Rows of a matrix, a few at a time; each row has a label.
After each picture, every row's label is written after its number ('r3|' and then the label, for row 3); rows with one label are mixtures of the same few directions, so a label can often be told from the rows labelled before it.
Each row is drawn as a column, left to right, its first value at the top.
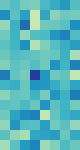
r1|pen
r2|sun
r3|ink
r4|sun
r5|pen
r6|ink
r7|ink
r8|ink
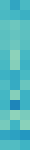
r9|sun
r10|pen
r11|sun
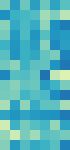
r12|pen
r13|ink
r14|pen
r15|ink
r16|sun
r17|ink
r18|pen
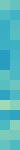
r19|pen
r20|pen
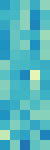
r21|ink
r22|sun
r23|sun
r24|sun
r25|ink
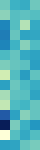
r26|sun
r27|pen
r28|ink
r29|pen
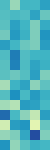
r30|pen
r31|pen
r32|pen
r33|sun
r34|ink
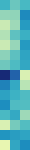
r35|sun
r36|sun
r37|sun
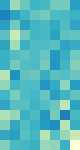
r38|sun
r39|ink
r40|ink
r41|pen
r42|sun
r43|pen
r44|pen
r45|sun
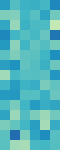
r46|ink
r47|ink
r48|sun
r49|pen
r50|sun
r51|ink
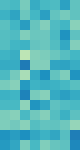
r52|sun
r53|sun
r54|ink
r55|pen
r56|pen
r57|ink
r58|ink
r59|sun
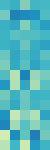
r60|sun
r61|sun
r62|pen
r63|sun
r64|ink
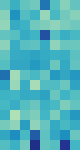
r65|sun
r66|sun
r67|pen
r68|sun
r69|ink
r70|ink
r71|sun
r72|sun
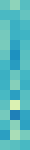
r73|ink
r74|pen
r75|sun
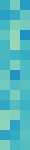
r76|sun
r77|ink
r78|ink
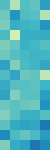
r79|ink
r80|ink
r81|sun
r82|sun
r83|pen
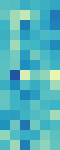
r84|sun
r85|sun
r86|pen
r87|ink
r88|sun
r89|sun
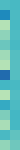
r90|pen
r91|sun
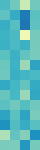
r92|sun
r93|pen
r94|ink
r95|ink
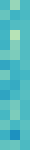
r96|ink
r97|ink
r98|pen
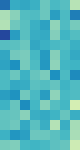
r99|ink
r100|ink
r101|pen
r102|ink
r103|pen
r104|pen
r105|pen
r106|pen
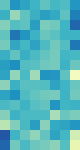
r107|sun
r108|ink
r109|ink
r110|sun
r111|pen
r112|pen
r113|pen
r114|sun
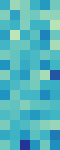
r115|ink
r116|ink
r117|sun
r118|pen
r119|ink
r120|sun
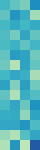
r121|sun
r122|ink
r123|pen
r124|pen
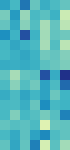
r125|ink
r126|sun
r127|ink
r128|sun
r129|sun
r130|pen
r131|sun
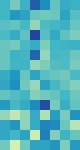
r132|pen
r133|pen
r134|sun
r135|ink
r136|pen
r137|sun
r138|sun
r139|pen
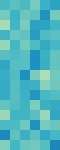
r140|ink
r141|ink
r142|sun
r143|pen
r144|sun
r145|pen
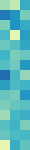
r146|pen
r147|ink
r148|ink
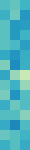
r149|ink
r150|pen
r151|sun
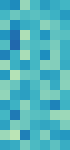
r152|ink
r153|ink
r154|ink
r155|pen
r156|ink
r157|pen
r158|sun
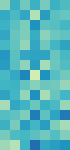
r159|pen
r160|sun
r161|ink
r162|pen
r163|ink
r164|pen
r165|pen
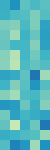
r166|pen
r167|pen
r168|sun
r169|sun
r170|sun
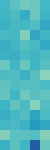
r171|ink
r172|pen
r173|ink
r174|sun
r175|sun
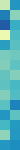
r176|ink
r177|pen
